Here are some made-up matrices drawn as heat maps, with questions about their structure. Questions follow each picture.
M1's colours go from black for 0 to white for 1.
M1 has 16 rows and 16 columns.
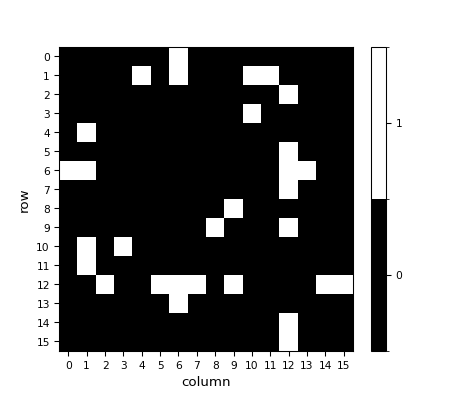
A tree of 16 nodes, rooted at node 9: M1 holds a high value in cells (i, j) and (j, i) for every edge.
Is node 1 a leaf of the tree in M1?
no
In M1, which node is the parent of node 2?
12
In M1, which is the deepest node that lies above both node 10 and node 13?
6
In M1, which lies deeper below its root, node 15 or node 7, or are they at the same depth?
the same depth
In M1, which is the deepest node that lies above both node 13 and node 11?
6
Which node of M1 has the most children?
12
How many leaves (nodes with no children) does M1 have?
11
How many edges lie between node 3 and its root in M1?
5
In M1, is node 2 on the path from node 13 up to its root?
no
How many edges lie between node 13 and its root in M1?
3
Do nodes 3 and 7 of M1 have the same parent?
no
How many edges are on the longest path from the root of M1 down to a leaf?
5
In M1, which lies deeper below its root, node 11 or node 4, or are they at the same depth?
the same depth
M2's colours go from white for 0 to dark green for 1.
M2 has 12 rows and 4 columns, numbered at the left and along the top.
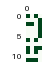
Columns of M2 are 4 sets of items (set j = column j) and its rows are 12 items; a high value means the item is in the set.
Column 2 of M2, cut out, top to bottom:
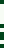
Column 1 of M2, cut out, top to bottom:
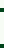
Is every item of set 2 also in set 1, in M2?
no
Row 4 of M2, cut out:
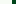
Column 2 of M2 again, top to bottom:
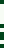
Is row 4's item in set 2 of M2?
no
